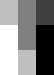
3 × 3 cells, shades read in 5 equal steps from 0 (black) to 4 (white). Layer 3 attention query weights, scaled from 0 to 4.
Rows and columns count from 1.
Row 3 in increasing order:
0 3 4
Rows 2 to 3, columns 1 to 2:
4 2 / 4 3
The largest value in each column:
4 3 1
